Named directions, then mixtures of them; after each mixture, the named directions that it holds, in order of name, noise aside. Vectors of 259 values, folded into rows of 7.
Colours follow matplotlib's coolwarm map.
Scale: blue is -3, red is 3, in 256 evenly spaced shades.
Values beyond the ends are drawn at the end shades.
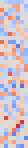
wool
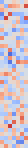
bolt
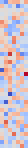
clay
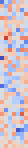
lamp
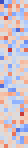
bolt, lamp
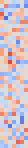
bolt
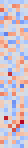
bolt, wool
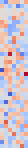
clay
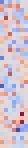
bolt, lamp, wool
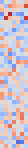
bolt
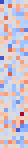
bolt, lamp, wool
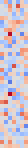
clay, lamp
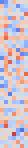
clay, lamp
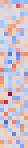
clay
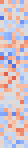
bolt, lamp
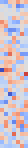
clay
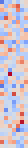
bolt, lamp, wool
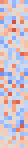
bolt, clay, wool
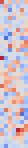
lamp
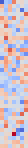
clay, lamp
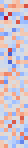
bolt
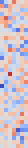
bolt, clay, lamp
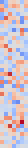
bolt, clay, wool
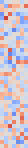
bolt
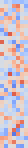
wool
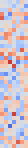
bolt, lamp
